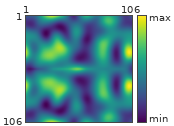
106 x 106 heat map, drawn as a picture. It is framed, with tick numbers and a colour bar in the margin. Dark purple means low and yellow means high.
Mirror symmetry: top to bottom. Lone odd cells: none. Average level on the scale: 40%.
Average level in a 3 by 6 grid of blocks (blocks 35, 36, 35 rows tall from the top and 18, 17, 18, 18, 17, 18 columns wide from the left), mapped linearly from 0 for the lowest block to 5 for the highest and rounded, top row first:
1 2 1 0 4 2 | 3 5 2 0 3 2 | 1 2 1 0 4 2
